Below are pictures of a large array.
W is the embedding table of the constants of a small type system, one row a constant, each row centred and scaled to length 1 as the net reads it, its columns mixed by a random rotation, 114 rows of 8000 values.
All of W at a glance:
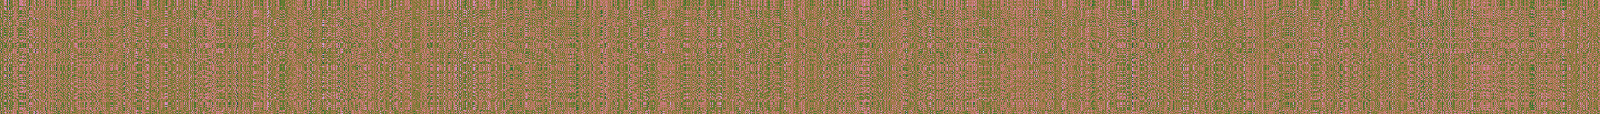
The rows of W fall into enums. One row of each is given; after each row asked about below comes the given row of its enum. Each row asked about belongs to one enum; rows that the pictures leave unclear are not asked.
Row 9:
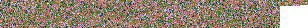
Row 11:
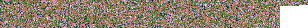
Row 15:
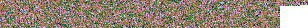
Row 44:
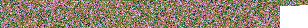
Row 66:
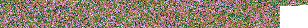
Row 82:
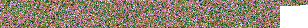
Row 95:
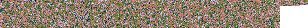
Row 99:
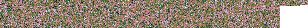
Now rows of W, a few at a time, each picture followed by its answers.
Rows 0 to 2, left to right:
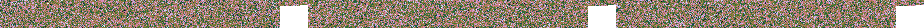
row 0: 9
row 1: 82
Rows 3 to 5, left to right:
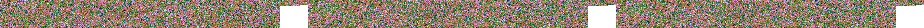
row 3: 9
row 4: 82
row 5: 82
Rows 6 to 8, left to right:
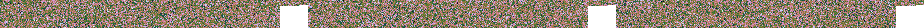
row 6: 11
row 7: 95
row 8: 9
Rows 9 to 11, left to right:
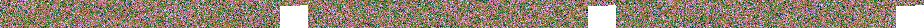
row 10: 15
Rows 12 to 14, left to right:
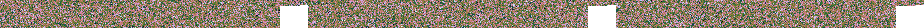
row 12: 15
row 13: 11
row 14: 95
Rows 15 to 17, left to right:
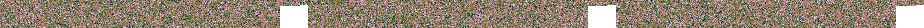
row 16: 11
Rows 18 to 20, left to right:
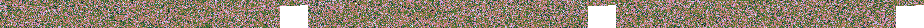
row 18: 99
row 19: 9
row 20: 44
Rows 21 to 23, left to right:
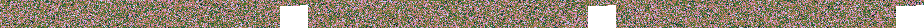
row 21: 82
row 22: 44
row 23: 15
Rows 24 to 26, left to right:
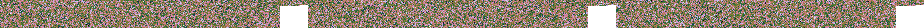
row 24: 44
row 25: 66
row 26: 95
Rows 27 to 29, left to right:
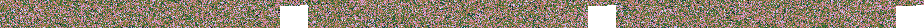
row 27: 15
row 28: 11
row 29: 99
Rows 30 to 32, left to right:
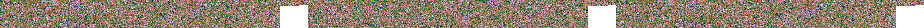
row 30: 11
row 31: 15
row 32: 11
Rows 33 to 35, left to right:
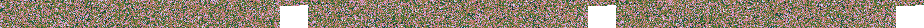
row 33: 95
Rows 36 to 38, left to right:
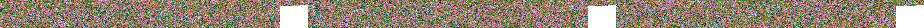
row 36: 95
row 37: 99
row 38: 44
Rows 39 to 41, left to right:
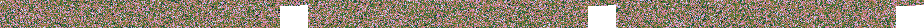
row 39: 15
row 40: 82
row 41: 95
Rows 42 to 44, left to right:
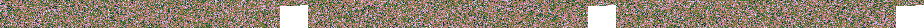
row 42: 99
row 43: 66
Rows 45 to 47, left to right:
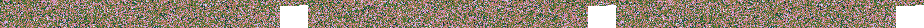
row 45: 11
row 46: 66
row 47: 11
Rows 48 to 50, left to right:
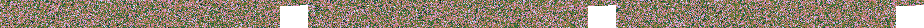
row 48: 82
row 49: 99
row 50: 95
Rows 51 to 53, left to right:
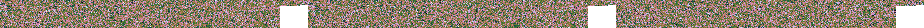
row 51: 99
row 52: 99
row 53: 15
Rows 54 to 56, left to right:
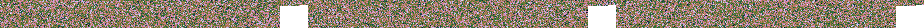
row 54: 44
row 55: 15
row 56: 82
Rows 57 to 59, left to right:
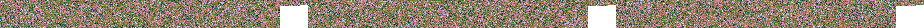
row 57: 15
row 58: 44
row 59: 9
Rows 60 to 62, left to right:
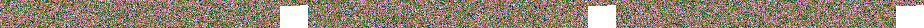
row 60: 82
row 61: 11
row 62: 15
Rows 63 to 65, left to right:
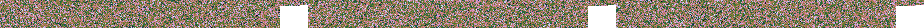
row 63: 15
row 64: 82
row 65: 95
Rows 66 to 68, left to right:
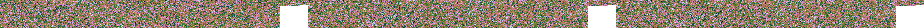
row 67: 95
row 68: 95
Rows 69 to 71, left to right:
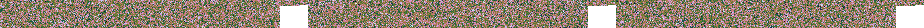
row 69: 95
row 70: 9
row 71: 11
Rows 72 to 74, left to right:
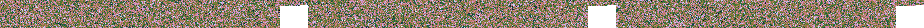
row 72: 15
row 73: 11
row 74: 95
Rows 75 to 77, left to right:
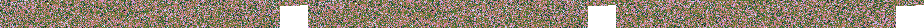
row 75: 9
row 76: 9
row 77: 44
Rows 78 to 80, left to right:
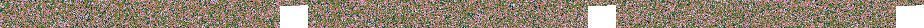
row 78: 95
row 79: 11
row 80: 82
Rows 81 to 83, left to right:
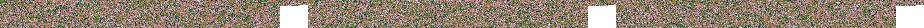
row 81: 66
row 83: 15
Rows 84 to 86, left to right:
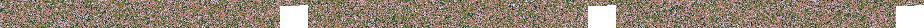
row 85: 11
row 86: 66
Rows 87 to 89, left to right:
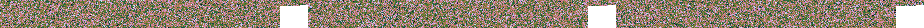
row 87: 82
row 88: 95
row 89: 15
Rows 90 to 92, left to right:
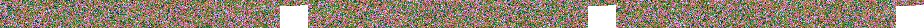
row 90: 99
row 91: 82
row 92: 95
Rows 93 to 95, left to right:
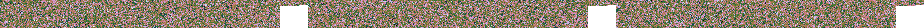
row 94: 44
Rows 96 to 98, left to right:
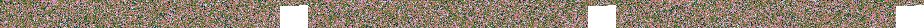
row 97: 44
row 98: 66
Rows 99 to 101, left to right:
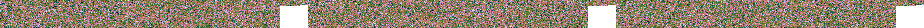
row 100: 9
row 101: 82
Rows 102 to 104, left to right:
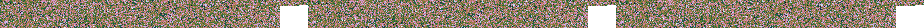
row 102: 11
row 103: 11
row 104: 11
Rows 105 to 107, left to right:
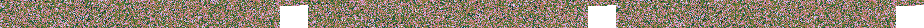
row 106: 11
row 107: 95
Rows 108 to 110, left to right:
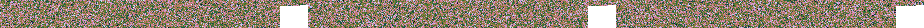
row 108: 82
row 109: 95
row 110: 15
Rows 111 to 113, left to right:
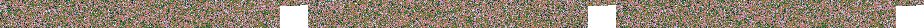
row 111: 99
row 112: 9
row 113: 99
